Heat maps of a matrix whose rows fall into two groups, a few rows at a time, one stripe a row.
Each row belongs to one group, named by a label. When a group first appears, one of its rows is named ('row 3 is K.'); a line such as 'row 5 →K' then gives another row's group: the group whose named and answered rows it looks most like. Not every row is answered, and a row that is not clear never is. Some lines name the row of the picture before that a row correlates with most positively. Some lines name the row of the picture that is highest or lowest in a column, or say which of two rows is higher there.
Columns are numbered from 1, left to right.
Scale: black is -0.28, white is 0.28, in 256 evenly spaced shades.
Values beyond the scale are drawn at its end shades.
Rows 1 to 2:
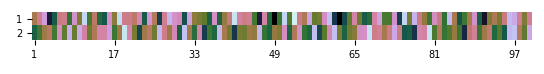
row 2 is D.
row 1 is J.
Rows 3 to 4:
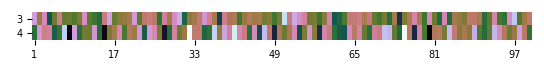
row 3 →J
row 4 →J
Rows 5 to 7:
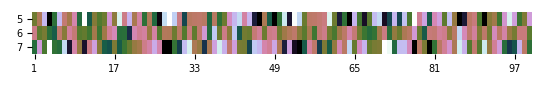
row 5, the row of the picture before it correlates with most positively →3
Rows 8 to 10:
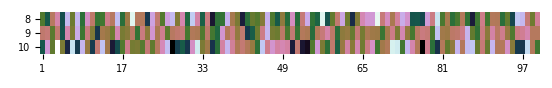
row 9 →D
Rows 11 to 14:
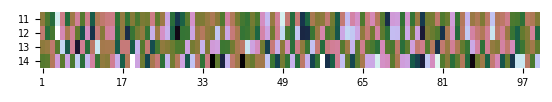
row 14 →D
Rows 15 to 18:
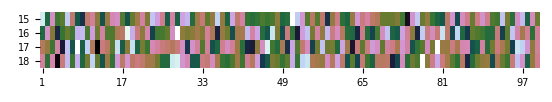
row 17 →D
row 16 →J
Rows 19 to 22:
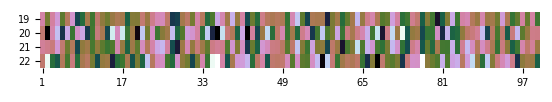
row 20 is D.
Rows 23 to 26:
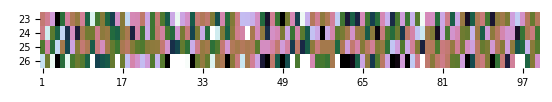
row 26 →J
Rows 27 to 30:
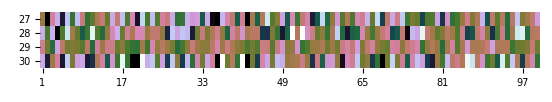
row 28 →J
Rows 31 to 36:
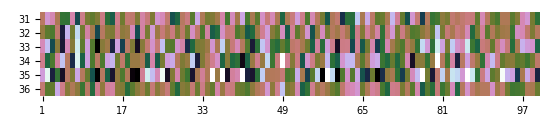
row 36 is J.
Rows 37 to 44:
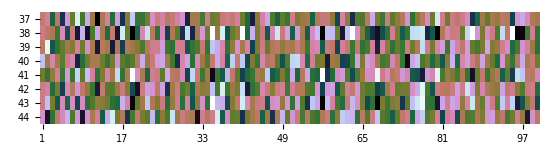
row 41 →D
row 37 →D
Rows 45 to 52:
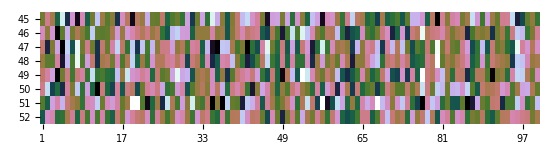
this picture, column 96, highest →47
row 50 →D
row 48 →D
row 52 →J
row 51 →D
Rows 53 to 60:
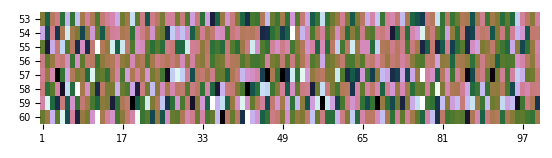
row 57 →J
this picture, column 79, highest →60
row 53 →D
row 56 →D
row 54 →J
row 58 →D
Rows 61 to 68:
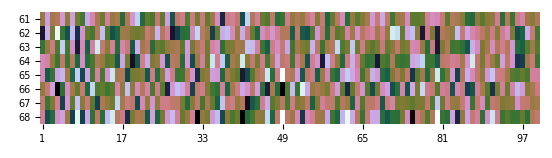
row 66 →J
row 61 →D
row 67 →D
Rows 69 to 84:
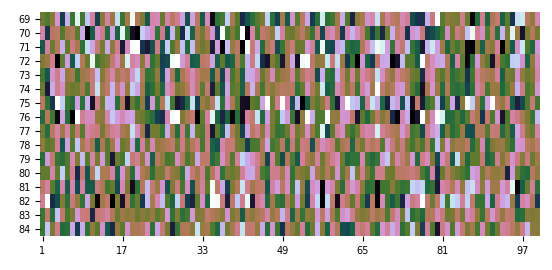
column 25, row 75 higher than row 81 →No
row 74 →D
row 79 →J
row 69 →D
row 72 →J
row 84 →J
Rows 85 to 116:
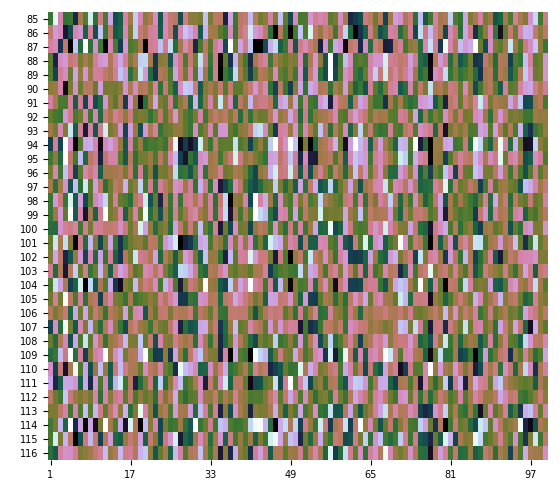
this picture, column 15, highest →111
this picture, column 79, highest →109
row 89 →D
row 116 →D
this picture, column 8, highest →87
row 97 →D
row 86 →J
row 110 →J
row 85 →J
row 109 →D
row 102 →J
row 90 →J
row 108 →D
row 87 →D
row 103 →J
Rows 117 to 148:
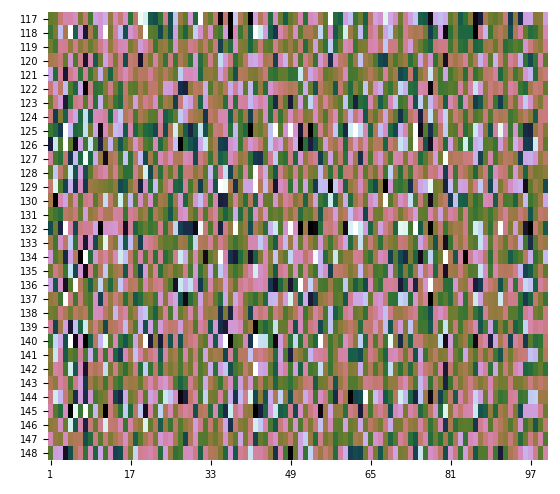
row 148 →J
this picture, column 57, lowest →129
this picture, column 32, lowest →134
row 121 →J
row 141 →J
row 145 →D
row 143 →J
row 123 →J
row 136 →J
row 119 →D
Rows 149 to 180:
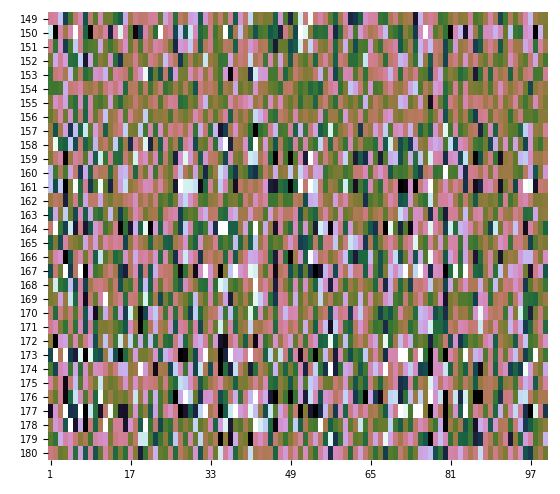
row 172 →D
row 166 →J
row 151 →J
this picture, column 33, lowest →174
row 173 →J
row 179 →D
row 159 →J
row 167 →J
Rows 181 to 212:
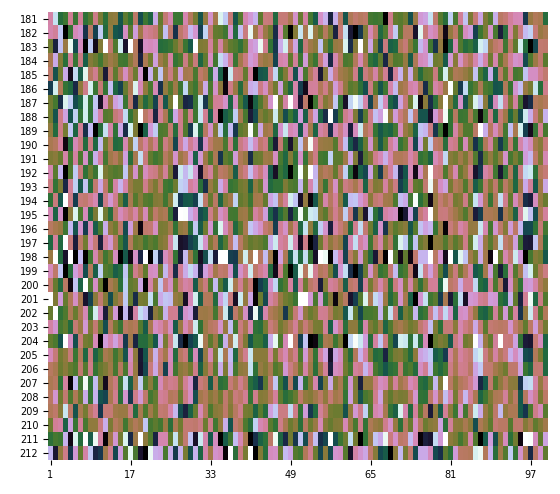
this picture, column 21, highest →212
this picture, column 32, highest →182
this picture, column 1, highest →201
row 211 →D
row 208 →D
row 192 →J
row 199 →J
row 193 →J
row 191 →D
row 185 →D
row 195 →J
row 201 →J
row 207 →D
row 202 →D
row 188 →D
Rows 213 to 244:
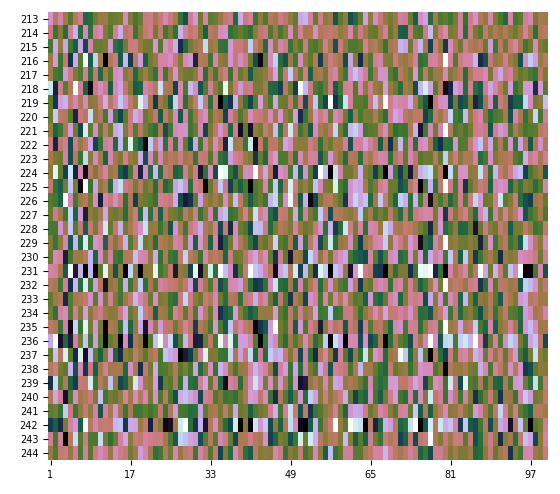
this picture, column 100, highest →219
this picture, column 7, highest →237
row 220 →J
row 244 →D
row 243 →J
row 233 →J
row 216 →D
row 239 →J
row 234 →D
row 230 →J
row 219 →D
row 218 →J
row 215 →J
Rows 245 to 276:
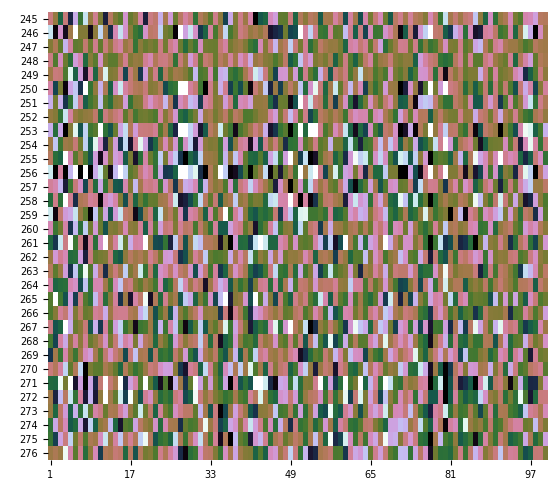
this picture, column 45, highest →258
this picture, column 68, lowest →265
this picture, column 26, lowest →246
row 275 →D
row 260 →D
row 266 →D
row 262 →J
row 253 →J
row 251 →J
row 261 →D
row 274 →J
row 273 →D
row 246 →J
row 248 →J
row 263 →D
